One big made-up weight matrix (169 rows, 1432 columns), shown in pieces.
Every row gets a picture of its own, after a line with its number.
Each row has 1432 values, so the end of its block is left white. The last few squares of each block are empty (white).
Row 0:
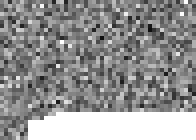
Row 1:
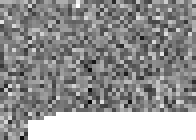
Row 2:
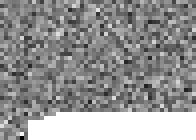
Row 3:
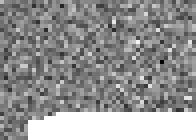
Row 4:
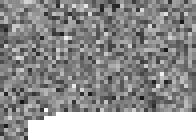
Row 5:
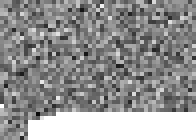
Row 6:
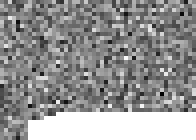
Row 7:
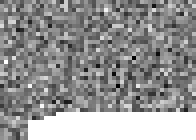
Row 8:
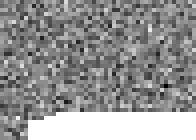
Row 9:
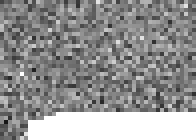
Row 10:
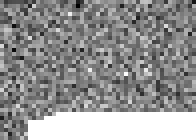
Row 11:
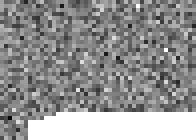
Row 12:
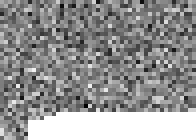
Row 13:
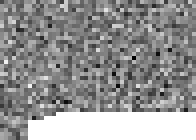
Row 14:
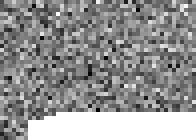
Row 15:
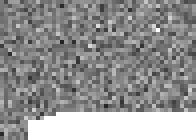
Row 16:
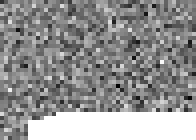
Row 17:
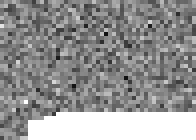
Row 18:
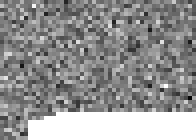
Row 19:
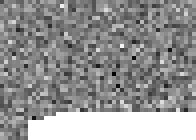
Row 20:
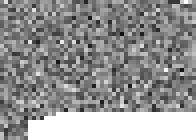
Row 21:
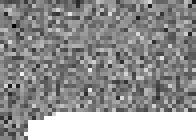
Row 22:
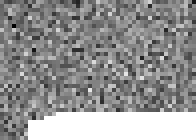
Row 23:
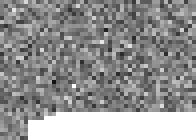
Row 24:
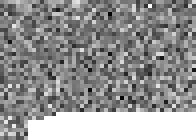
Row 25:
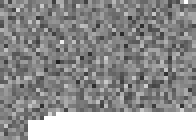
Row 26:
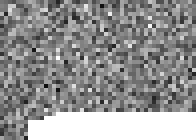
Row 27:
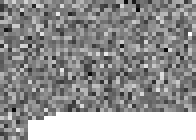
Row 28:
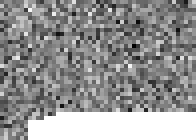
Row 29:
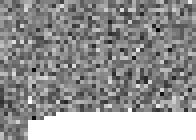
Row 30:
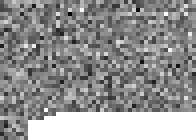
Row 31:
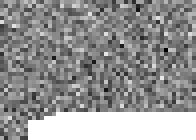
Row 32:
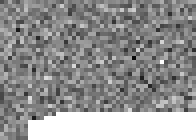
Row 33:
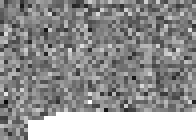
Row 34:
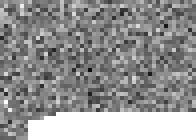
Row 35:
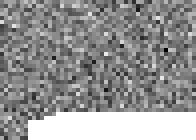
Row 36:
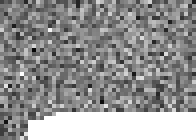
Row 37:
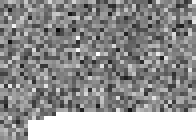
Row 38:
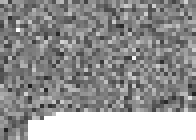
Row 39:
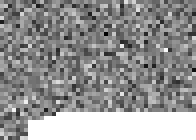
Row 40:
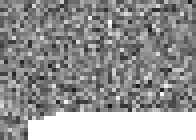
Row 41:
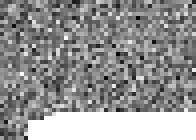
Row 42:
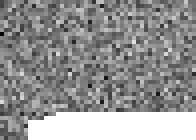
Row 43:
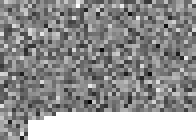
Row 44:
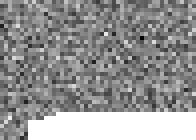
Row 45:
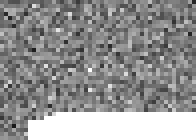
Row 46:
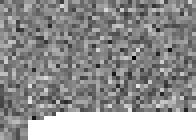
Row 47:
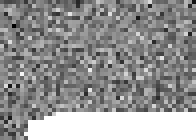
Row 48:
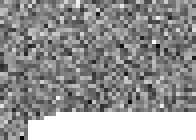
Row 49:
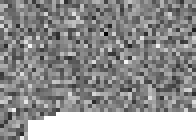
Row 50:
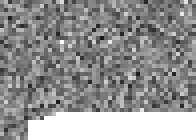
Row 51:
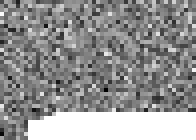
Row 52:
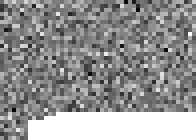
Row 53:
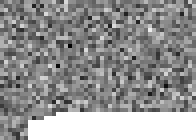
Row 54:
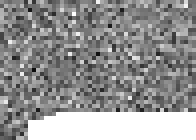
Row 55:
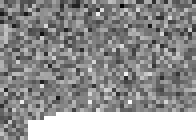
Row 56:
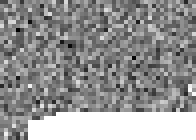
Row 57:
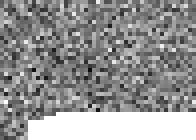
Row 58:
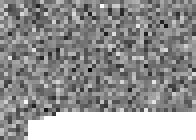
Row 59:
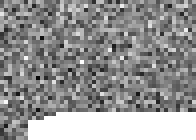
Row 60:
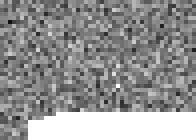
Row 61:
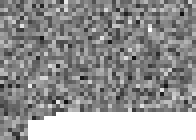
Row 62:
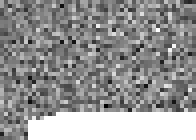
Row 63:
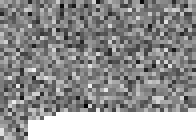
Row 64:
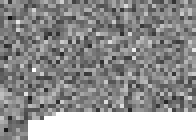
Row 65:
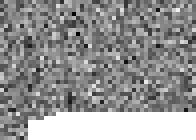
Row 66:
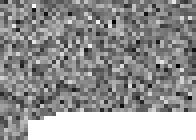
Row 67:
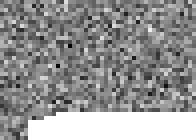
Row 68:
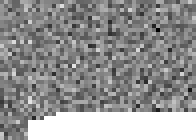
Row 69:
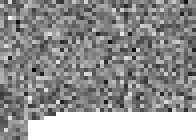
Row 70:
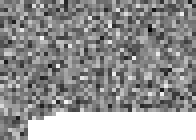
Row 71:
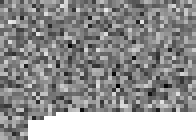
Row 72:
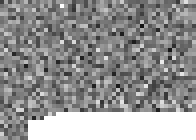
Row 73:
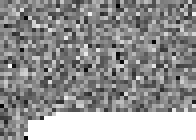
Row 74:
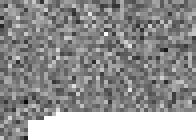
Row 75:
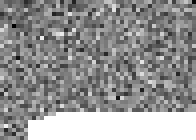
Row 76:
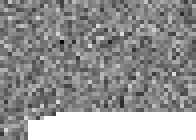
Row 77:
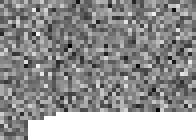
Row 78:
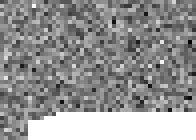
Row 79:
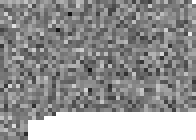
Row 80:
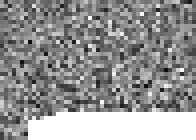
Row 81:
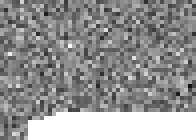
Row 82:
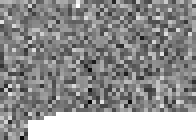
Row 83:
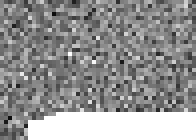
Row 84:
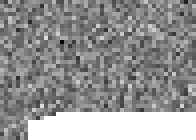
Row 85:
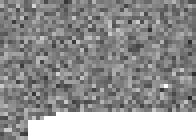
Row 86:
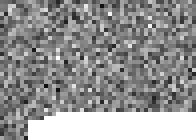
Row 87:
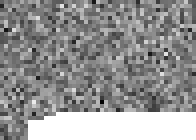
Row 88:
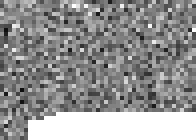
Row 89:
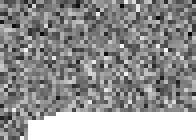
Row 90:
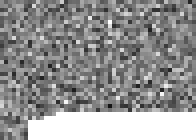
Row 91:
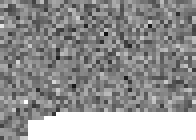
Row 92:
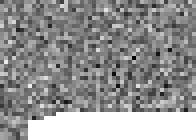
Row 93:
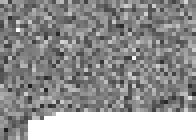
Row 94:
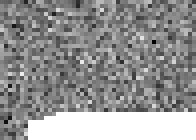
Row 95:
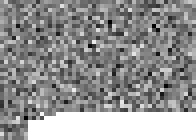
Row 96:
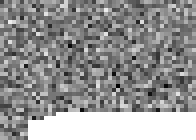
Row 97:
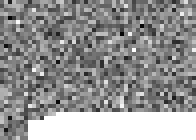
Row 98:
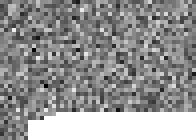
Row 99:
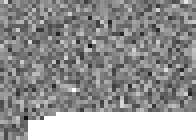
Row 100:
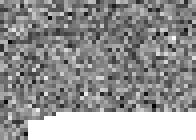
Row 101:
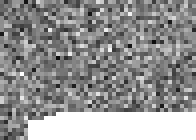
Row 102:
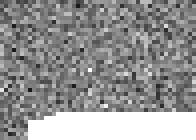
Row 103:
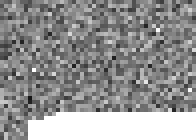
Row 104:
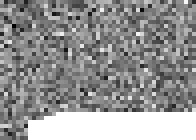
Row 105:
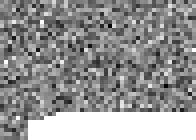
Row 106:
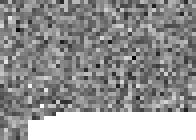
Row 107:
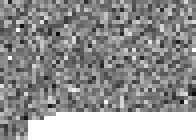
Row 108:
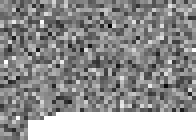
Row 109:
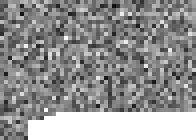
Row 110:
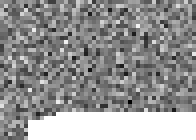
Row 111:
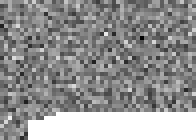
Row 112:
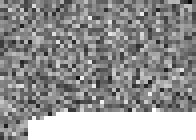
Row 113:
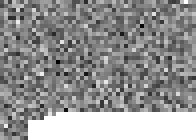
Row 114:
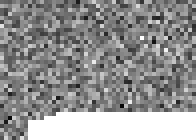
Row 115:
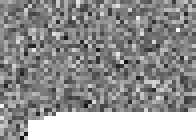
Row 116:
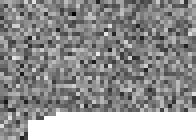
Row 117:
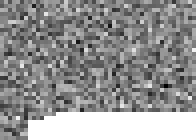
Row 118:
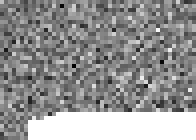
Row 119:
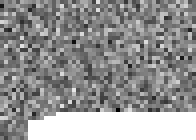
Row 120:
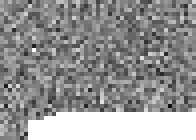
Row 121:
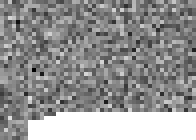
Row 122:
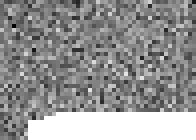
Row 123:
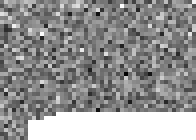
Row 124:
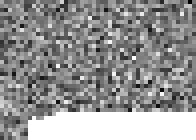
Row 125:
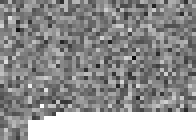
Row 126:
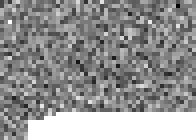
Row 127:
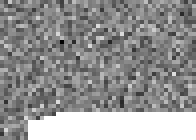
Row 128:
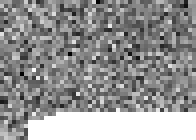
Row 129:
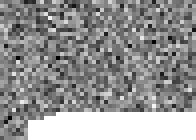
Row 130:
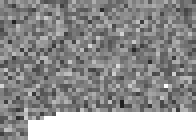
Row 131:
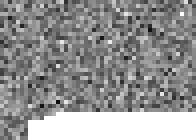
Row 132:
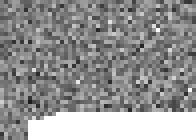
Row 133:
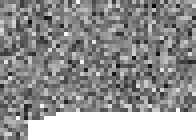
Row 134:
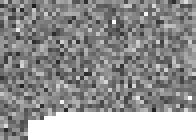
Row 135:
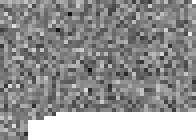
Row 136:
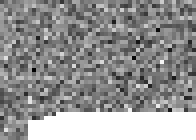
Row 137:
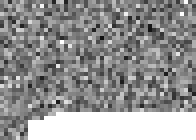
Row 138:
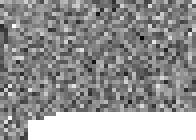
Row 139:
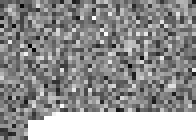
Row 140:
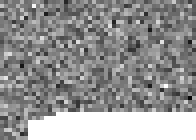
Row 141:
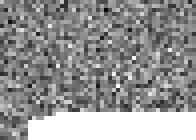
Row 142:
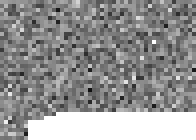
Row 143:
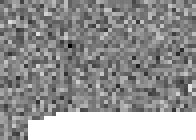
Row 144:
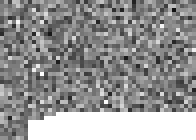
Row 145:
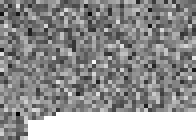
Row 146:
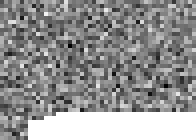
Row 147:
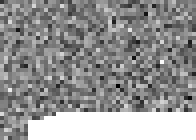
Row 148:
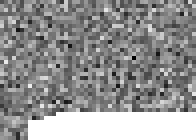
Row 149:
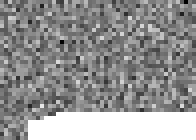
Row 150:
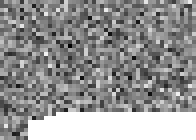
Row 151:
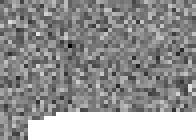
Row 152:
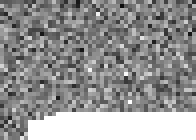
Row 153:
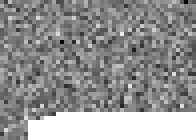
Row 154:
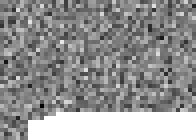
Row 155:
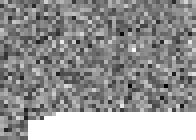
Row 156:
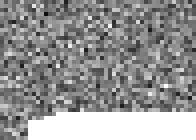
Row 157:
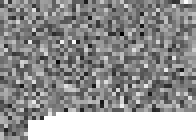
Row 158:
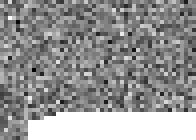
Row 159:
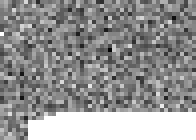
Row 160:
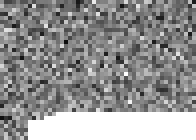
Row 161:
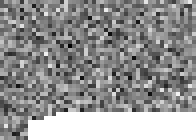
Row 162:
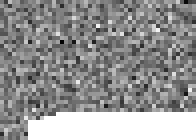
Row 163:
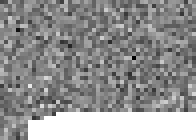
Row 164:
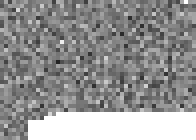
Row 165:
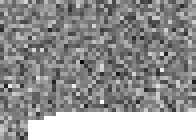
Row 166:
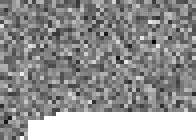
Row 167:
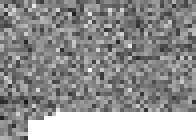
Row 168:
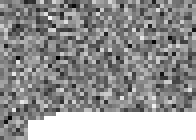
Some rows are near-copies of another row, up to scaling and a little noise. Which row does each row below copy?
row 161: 150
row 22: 122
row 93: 38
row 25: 164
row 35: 31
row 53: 67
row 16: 147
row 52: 27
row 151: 143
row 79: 135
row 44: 111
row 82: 1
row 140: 18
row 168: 129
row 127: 76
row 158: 69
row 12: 63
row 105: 108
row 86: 26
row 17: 91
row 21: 47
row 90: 40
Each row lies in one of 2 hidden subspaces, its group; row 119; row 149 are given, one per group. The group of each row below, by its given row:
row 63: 119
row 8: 149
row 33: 119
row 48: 119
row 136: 149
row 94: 119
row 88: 119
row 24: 119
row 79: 119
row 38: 149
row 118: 149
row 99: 149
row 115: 119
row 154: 149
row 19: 149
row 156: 149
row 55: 119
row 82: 119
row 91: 119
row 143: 149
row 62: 149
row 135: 119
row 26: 119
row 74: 119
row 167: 119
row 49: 119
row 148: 149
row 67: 149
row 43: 119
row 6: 149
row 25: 149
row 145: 119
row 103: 149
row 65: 119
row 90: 149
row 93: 149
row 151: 149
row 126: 149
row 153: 149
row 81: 149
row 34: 119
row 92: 149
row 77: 149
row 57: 119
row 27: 119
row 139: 119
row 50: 149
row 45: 119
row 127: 149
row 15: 149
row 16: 149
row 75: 119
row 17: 119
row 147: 149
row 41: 119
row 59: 119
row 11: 119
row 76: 149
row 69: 149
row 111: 119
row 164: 149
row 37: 119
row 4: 119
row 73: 119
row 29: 149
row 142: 119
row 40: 149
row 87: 119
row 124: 149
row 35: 119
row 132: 149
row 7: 149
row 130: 149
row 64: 149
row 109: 119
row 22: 119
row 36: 119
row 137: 149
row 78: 149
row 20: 149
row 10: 119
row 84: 149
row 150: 149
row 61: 149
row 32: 149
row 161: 149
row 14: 119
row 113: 149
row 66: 149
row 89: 119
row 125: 149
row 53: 149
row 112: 149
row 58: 119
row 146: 149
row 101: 119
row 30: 119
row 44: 119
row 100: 119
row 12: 119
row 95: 149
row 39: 119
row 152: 119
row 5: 119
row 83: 119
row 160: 119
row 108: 149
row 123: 119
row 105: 149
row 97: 149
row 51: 119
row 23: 119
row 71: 149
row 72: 149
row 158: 149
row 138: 119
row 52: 119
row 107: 149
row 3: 149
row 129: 119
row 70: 149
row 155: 149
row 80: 149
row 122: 119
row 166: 119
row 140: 149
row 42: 119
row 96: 149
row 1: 119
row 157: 149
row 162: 149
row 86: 119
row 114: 119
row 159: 119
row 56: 149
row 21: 119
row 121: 149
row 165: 119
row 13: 149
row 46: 149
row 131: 149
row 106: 149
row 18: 149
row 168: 119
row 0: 149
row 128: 119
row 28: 119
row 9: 119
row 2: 119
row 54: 119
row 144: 149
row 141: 149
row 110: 119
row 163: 149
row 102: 119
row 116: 119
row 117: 149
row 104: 119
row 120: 119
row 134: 149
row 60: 149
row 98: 119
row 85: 149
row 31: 119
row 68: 149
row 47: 119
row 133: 149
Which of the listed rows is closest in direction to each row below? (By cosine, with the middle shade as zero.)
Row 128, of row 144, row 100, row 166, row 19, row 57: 100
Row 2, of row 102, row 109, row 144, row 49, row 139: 139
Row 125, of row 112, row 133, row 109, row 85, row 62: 133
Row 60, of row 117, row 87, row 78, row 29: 78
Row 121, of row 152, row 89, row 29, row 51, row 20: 29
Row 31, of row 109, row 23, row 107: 23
